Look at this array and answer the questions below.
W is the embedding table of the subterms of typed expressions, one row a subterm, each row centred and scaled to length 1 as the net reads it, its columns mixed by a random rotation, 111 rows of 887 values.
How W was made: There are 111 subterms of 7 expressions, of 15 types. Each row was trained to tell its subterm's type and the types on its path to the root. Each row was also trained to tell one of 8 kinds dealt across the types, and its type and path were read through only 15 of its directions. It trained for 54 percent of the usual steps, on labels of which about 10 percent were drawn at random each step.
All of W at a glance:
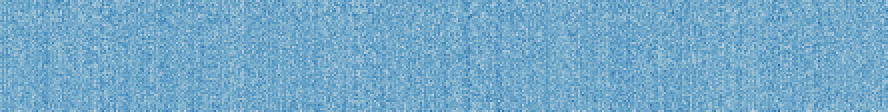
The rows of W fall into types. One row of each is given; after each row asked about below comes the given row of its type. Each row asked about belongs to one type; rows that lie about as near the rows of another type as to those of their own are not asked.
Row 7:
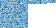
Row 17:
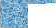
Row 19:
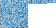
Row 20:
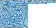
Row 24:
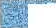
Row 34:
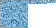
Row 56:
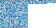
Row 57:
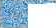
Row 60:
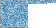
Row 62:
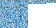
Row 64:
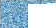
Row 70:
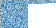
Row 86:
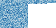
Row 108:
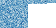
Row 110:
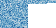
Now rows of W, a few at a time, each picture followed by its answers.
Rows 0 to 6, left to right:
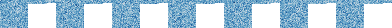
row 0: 57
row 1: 64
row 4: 62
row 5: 57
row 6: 108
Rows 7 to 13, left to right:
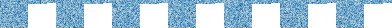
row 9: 70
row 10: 70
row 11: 20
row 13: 110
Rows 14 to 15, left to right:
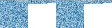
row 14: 19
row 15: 64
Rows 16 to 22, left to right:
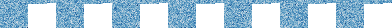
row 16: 62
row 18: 20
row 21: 110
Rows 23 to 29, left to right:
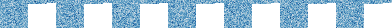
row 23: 62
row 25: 108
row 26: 7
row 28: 108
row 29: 17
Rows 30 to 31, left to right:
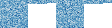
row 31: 20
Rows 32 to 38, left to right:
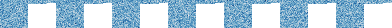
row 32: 57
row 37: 108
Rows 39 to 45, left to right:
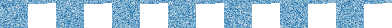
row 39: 70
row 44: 19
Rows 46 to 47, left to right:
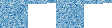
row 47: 7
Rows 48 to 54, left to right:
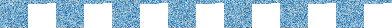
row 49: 110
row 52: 70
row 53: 70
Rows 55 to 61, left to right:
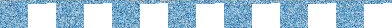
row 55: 24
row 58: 24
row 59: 64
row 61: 62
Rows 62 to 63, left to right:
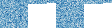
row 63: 57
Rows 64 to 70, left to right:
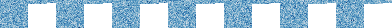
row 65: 110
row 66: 20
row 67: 110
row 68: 7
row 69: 64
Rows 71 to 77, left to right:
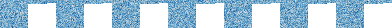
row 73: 108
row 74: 34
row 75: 56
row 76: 108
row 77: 19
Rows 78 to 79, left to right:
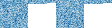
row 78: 70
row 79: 57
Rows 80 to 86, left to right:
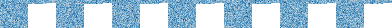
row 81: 7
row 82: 34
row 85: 17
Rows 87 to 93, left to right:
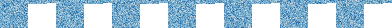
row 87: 17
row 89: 60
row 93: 110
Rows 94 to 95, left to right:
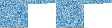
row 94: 7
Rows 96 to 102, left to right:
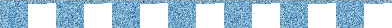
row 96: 57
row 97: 70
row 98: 19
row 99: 108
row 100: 62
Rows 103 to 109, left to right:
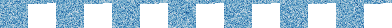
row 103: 60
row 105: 19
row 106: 19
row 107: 57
